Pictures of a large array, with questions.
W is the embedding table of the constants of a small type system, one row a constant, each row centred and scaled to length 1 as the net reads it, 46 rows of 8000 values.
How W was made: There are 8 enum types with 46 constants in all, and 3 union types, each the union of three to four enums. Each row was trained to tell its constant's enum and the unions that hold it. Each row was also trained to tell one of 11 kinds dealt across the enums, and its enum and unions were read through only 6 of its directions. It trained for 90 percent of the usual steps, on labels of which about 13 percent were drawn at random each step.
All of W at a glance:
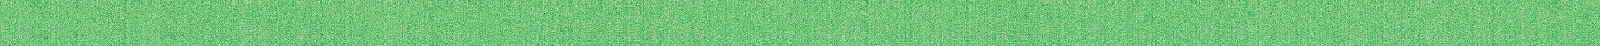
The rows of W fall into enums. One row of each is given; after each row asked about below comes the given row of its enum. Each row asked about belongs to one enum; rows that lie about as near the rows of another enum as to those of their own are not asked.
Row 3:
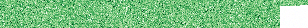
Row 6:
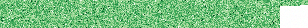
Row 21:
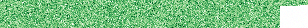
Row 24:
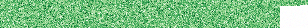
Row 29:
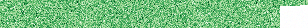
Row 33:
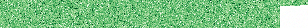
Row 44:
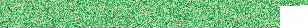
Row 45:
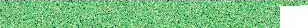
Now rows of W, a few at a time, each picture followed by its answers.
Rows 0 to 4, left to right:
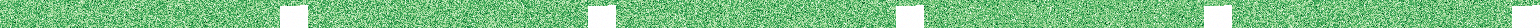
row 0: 6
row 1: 3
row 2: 3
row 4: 24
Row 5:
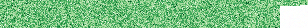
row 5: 29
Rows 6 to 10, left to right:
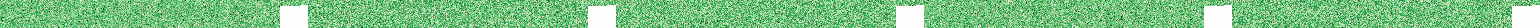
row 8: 44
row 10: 44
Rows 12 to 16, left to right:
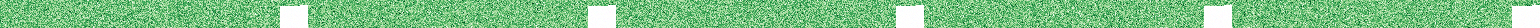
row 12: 24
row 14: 24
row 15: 21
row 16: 44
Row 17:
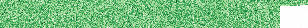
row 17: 6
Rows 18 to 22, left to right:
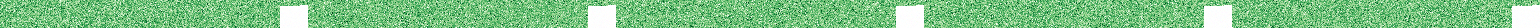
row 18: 24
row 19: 21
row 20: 6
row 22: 29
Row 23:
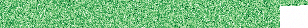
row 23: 33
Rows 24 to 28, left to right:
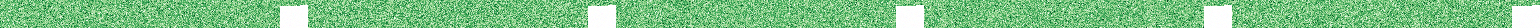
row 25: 6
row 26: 33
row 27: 44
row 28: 3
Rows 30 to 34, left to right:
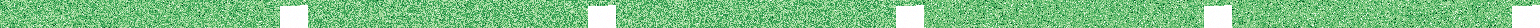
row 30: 3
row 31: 6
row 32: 24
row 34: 44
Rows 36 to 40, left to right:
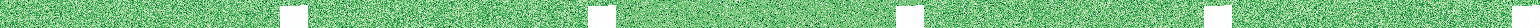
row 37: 44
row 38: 3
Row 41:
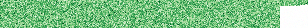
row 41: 24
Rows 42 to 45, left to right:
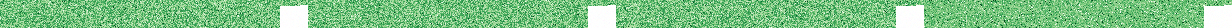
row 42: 29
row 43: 3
